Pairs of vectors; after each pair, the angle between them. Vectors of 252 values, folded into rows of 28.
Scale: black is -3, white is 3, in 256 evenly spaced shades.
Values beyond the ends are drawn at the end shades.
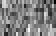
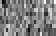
nearly opposite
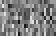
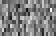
partly aligned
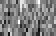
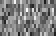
partly aligned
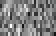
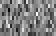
partly opposed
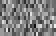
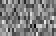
nearly parallel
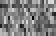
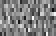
partly opposed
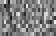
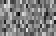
nearly opposite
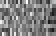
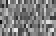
partly opposed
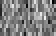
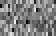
orthogonal
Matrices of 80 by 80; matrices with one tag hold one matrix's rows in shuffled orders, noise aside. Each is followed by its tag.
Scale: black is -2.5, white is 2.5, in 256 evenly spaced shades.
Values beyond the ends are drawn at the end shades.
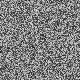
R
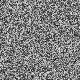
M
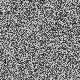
R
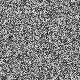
M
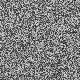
R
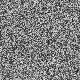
M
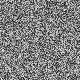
R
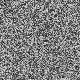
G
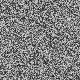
G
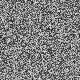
M
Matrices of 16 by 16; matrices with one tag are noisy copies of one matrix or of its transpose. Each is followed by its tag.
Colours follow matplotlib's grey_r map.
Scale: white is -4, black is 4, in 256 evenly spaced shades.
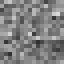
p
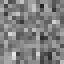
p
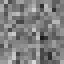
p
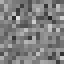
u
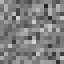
u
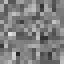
p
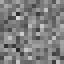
u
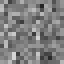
p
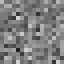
u
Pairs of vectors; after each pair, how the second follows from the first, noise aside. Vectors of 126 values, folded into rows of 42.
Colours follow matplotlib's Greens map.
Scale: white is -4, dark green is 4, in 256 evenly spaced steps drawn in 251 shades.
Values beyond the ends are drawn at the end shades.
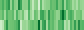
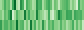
shuffled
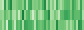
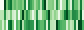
scaled up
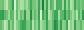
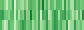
copied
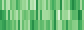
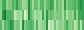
reversed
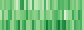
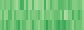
shrunk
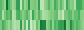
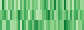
shuffled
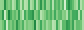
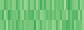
shrunk
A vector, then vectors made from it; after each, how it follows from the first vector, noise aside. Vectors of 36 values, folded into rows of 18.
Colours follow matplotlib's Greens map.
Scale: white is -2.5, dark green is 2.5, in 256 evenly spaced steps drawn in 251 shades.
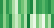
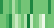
partly zeroed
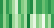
copied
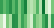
wrapped around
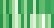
copied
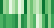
reversed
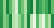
copied
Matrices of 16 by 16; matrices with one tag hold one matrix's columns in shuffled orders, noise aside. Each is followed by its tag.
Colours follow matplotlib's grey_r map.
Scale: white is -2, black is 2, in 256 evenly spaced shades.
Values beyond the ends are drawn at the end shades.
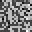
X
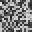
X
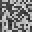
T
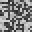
T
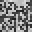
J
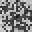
J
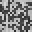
J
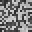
X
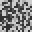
J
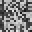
T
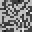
X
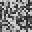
J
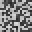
X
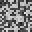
X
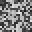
X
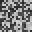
T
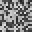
X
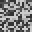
X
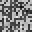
T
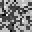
J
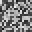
X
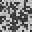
J
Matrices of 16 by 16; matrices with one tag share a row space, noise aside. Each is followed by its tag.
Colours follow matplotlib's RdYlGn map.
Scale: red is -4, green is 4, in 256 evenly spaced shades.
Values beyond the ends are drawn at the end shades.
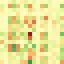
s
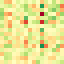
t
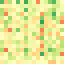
t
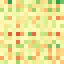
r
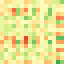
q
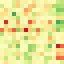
q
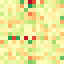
s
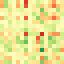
t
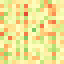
t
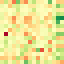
q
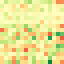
q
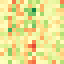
s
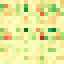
t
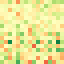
r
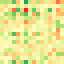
q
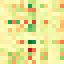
s
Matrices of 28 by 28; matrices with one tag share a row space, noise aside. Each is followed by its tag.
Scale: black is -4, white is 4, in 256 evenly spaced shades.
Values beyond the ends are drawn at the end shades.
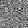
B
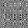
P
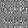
P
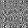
P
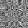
B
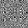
P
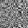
B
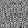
P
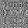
P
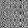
P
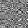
B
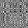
P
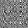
P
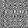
P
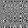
P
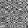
B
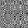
P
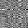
B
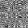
B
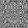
P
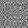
P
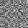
B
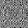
P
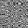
B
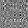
P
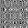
P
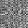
B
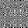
P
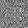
P
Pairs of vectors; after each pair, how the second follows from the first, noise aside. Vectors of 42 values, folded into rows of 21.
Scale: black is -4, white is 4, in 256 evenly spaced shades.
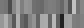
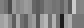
copied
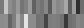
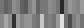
shuffled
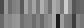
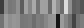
copied
